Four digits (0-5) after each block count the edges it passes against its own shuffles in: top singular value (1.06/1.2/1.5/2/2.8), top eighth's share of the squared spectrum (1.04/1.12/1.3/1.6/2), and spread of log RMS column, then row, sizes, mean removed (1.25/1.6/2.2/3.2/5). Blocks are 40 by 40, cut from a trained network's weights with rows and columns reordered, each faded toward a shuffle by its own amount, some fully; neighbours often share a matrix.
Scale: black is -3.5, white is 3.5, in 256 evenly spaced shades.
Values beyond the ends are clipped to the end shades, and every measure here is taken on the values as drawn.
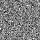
0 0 0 0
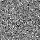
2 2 0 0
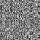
3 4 1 1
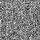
2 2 0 0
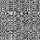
4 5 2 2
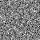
0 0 0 0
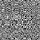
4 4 2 2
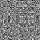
3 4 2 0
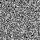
0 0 0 0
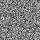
1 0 0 0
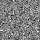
0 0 0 0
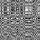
4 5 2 3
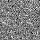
2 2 0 1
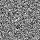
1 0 0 0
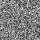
0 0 0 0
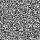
3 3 0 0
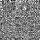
3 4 0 2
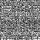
3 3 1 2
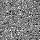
2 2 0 0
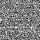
2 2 0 0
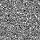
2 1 0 0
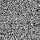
0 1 0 0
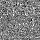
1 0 0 0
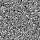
1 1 0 0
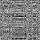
4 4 2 2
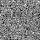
2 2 1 0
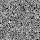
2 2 0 0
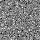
1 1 0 0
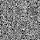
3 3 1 1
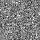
1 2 0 0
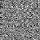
3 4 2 1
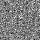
1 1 0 0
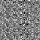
3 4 2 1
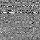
3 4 0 3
